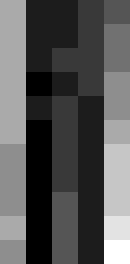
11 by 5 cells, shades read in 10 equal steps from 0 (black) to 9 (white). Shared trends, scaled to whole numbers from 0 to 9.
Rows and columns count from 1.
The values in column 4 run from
1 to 2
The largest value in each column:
6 1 3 2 9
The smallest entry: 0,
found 7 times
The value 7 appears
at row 7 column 5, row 8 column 5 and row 9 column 5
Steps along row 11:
down up down up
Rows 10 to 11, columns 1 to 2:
6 0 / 5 0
